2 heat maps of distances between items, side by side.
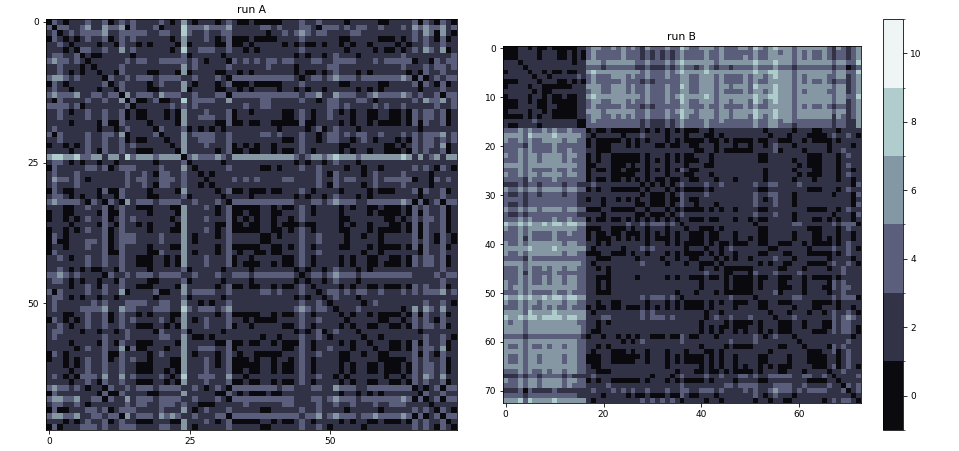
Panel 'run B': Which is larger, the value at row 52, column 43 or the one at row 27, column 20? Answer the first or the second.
the first
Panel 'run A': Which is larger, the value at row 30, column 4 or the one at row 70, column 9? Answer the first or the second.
the second
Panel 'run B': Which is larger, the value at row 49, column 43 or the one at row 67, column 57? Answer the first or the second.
the second
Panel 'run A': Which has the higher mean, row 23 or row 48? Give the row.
48
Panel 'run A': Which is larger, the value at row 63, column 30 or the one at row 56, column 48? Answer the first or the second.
the second
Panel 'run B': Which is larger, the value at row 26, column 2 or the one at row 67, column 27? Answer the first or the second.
the first
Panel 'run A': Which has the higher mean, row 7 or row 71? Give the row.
7
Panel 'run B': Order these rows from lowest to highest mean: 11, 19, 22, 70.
19, 22, 70, 11
